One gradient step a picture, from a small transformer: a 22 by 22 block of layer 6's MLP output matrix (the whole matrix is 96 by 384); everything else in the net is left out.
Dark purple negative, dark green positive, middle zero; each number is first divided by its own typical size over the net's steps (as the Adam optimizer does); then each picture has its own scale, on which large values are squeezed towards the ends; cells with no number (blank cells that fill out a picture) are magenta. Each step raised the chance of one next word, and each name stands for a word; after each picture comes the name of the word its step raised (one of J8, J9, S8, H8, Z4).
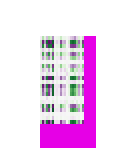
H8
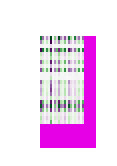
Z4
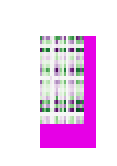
Z4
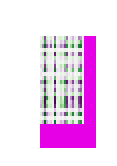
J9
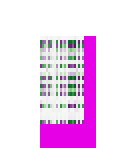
H8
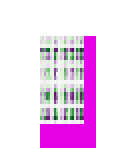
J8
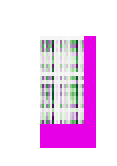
H8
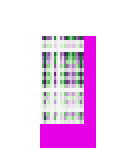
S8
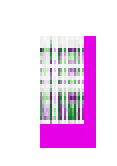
J8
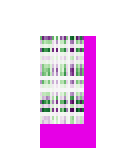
Z4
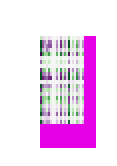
J9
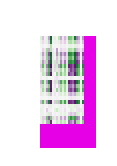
S8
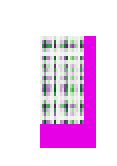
H8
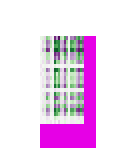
J9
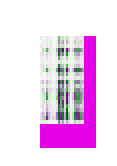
J8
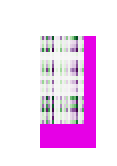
Z4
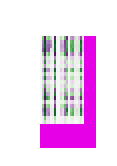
J9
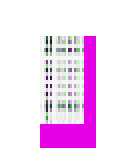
Z4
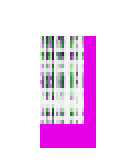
J9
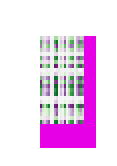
H8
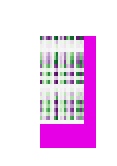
S8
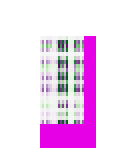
H8
